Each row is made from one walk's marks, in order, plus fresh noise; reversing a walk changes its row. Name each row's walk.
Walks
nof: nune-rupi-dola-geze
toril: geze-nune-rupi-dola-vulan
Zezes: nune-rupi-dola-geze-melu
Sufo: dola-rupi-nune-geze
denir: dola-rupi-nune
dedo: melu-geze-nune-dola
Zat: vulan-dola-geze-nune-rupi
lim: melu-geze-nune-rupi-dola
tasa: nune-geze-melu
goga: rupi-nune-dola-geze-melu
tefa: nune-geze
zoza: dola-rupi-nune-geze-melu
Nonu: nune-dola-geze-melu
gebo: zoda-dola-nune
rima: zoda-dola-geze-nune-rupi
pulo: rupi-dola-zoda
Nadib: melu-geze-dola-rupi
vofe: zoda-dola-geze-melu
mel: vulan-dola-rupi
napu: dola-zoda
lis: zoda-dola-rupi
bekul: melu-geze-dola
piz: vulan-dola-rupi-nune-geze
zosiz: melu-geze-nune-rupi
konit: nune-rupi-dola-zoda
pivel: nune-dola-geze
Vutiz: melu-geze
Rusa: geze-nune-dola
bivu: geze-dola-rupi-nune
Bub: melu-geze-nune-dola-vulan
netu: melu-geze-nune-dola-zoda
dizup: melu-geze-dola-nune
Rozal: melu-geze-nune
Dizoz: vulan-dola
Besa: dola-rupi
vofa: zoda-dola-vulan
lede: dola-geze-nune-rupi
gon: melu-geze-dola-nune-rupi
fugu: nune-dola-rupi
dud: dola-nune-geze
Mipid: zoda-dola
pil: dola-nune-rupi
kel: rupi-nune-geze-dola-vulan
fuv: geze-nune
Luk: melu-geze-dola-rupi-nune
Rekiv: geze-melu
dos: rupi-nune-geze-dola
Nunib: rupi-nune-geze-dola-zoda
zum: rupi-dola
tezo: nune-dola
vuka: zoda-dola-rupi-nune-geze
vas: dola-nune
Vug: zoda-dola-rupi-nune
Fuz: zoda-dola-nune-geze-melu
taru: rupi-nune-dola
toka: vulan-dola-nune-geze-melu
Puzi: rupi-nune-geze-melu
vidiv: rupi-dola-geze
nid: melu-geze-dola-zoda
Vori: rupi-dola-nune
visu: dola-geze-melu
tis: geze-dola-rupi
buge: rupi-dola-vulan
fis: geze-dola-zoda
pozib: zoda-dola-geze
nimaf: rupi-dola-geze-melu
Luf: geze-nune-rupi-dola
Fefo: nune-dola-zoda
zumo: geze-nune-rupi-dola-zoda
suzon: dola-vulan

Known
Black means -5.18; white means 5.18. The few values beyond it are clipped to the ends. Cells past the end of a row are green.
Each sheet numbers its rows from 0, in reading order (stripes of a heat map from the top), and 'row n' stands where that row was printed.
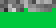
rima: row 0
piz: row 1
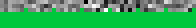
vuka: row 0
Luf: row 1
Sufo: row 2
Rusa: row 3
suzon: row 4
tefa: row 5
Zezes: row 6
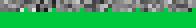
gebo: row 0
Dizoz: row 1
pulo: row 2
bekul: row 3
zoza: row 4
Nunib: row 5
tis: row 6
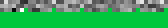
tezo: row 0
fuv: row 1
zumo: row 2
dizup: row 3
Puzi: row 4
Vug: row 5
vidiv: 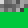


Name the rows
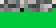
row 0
bivu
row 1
Rekiv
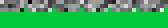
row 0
Nadib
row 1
Bub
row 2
Rozal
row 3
taru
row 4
toka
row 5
vas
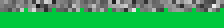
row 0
Mipid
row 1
mel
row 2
napu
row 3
dos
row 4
dedo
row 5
Zat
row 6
konit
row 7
nid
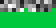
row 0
dud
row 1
buge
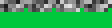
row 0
pozib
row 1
fis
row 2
Fuz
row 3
visu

